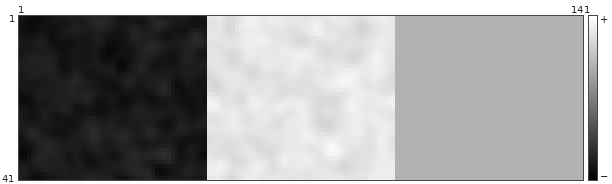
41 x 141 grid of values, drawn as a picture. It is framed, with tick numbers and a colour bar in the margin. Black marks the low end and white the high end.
It is made of 1 by 3 panels. Panel 1,1: very low, blotchy, faint in contrast. Panel 1,2: very high, blotchy, faint in contrast. Panel 1,3: high, flat.
